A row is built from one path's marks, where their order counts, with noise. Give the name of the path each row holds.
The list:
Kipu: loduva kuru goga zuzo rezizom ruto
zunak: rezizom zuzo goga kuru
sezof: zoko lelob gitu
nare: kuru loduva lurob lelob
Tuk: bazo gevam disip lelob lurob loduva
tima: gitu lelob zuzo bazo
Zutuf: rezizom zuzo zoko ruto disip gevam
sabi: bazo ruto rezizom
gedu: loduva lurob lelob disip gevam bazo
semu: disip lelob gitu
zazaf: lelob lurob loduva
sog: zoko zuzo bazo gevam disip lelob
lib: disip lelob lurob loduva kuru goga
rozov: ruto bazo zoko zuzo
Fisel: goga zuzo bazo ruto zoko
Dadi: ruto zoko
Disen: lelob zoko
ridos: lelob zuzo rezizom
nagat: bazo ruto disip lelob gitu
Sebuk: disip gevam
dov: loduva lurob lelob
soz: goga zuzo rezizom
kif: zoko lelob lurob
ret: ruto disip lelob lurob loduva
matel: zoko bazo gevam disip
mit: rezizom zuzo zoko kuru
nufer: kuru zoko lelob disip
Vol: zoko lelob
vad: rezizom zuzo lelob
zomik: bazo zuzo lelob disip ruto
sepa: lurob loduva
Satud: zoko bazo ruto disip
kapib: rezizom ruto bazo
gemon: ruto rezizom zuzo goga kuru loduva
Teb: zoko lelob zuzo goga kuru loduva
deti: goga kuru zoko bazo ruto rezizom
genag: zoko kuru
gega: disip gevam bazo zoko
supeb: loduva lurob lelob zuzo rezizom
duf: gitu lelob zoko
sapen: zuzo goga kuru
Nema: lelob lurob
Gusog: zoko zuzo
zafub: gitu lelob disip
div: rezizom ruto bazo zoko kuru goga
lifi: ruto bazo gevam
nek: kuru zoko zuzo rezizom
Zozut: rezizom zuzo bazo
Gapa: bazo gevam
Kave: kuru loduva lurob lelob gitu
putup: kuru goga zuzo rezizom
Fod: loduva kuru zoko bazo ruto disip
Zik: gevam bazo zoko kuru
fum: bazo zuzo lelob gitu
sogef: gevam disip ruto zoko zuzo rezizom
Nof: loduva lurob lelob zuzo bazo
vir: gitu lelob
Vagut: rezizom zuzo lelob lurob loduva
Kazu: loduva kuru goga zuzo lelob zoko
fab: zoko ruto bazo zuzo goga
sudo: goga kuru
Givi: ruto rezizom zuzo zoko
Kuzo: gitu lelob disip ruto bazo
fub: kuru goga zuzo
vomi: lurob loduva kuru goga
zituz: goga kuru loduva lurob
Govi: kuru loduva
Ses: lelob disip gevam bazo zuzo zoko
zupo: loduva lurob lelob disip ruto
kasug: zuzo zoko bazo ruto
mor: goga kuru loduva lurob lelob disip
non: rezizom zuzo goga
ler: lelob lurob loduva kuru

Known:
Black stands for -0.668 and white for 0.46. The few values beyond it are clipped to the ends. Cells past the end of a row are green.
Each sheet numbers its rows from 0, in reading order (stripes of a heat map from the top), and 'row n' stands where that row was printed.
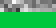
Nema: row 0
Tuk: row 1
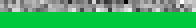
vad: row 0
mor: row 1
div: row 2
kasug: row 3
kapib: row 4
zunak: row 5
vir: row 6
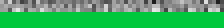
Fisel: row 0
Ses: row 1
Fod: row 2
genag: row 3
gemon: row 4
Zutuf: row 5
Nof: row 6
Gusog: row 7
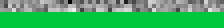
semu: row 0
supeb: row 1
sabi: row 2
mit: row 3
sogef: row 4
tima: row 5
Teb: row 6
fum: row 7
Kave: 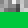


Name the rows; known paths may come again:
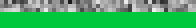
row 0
gega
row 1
soz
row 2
Zutuf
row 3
duf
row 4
nare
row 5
kasug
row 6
mor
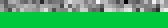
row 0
Disen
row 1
div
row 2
zafub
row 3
ler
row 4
sabi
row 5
dov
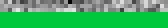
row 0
Fisel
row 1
Tuk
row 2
lifi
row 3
nufer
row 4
sapen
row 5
zituz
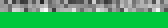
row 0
fab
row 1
Zozut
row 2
Zik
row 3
sog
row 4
ridos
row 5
non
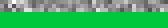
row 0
vir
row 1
ret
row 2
gedu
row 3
fum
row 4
Kazu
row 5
kif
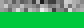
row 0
deti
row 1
rozov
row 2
tima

